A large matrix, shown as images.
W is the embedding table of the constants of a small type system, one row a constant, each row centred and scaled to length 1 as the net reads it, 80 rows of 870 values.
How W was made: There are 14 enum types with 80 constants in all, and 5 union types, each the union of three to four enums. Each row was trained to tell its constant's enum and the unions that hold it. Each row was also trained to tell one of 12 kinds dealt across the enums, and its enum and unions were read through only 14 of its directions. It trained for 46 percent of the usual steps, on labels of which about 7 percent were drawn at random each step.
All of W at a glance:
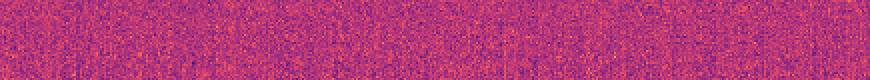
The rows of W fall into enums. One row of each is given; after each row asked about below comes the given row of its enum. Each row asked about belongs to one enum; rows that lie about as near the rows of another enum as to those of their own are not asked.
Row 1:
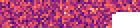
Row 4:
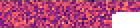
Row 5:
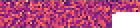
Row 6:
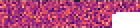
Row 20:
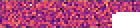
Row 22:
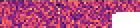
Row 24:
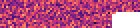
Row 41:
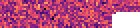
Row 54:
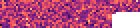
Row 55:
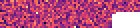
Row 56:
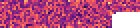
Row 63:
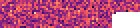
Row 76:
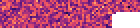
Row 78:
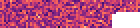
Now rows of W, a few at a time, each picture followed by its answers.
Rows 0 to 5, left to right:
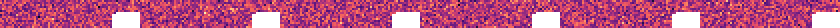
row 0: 5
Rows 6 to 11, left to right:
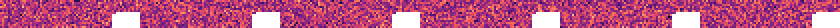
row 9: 5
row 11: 41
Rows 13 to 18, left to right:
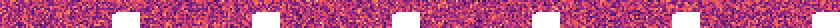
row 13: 22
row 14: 6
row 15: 76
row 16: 63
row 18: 54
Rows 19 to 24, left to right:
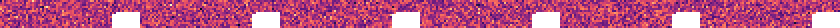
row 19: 78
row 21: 4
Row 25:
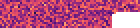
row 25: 4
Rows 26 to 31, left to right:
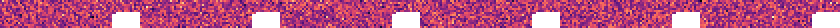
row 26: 76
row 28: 20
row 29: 4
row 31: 78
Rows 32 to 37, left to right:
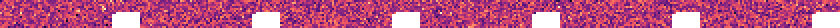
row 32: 76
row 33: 22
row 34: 6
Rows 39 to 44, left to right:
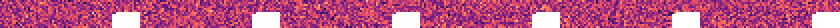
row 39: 76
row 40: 5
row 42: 1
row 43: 1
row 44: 4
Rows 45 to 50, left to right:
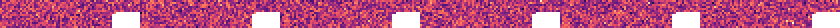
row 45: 20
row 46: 20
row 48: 54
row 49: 22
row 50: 55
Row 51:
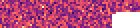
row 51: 6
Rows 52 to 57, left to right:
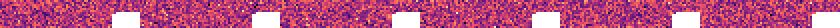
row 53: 78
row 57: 56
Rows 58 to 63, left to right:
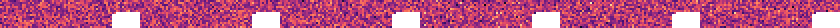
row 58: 6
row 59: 54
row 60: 56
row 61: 63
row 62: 76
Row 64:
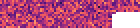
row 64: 22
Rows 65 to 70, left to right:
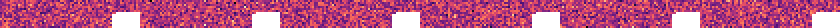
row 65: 78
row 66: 5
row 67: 78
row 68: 5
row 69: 20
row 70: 55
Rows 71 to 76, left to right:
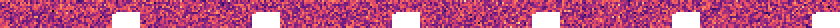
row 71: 1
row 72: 55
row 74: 56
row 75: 54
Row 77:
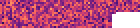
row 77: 22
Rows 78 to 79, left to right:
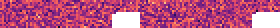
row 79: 54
